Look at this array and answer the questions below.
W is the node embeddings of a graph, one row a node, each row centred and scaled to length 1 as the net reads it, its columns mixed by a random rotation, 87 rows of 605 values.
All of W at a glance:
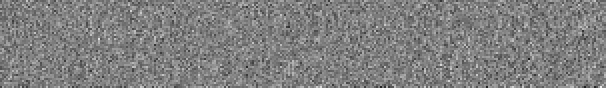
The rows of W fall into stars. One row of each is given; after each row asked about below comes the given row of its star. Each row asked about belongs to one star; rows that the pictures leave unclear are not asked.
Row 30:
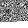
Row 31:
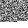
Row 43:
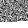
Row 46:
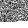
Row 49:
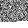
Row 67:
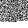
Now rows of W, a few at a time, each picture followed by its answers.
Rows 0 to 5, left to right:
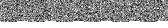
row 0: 67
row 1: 67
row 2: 43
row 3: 49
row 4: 46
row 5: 46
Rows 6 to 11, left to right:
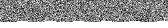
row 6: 31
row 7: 30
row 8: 67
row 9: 46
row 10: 43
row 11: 30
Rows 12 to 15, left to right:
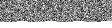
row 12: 43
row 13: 43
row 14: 43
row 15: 67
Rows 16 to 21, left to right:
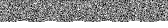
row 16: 67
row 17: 30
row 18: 46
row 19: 49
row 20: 67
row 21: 46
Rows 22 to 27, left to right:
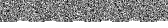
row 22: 46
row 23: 67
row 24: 67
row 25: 46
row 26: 46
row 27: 46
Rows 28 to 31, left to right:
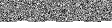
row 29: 43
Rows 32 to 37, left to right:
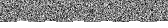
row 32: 46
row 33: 31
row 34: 46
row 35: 30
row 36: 31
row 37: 43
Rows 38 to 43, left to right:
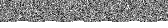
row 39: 43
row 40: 49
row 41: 43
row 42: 30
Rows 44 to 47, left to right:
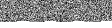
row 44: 49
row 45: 67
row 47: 67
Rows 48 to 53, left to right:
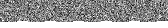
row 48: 46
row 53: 43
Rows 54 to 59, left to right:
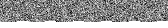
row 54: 43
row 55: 49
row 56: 43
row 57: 49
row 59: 43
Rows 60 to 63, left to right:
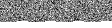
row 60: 49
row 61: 49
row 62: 49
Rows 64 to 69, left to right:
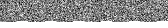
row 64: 49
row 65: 30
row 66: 31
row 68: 49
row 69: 49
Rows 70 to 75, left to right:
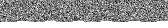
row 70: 43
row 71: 49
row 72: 49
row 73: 67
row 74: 30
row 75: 30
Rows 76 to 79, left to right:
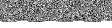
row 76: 49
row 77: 30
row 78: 49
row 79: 46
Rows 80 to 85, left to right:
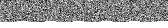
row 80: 43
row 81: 31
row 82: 31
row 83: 49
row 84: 30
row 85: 43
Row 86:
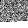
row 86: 43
